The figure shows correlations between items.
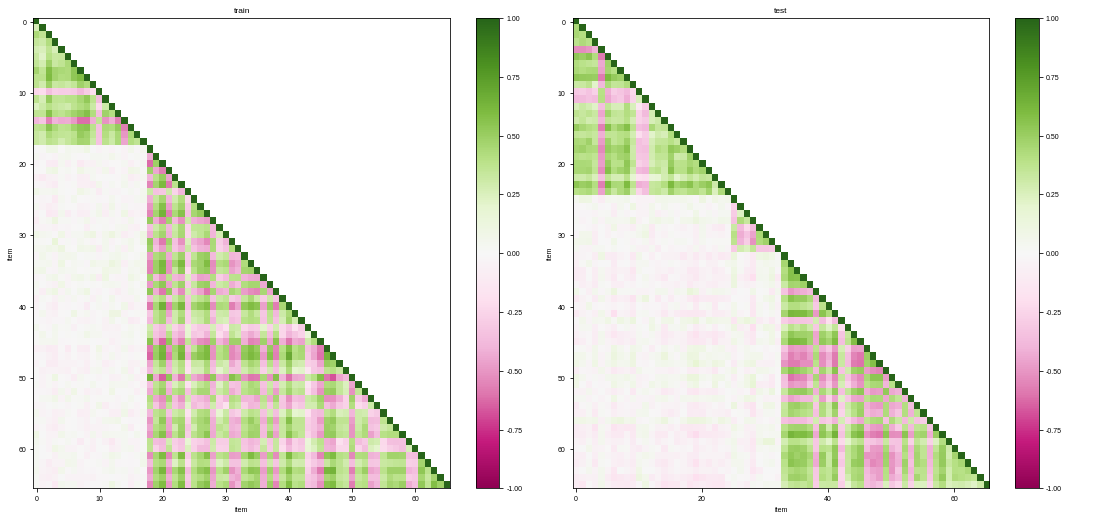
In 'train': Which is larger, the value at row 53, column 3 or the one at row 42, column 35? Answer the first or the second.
the second
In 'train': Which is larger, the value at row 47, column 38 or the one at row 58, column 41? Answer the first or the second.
the second
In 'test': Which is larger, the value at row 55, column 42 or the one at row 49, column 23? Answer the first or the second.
the second
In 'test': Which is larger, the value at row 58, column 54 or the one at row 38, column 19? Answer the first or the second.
the first
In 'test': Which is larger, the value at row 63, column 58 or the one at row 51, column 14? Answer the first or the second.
the first
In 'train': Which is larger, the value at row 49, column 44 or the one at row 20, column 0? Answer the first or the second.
the second
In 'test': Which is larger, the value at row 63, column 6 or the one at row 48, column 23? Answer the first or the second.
the second
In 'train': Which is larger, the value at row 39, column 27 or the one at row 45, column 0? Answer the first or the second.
the first
